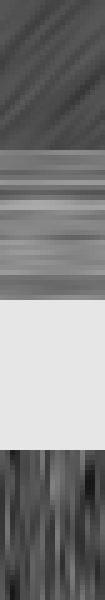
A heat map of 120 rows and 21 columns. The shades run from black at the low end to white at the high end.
The table splits into 4 rows of 1 panel. Panel 1,1: low, slanting up to the right, faint in contrast. Panel 2,1: middling, streaked across. Panel 3,1: very high, flat. Panel 4,1: low, streaked downward.
